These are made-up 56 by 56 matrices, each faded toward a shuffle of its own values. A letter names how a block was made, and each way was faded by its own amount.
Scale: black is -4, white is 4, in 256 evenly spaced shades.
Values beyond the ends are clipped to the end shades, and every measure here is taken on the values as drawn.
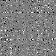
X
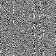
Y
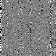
Y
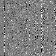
Y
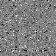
X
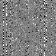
Y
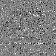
X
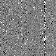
Y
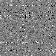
X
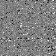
X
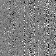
Y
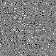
X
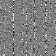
Y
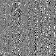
Y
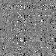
X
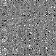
X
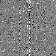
Y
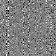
Y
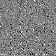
X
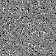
X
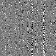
Y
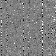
Y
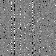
Y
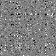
X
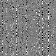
Y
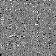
X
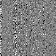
Y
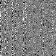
Y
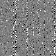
Y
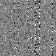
Y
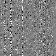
Y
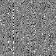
Y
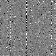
Y
